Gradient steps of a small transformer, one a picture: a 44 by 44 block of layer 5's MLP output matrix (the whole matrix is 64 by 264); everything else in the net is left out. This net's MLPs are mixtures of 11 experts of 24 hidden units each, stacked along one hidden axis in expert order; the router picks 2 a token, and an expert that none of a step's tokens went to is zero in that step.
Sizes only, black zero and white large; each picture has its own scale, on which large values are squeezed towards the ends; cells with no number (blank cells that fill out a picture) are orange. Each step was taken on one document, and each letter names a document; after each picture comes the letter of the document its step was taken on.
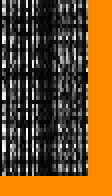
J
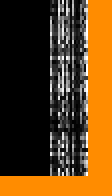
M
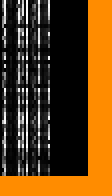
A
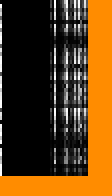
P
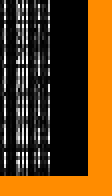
A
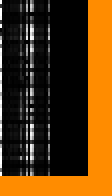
P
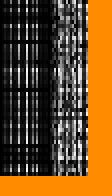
J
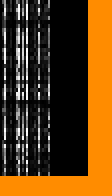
A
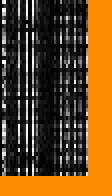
J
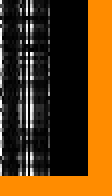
P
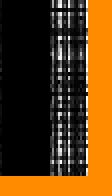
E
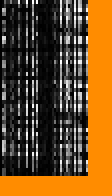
J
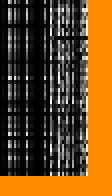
M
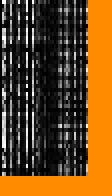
J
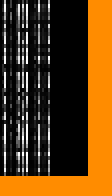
A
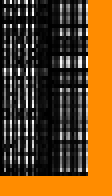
J
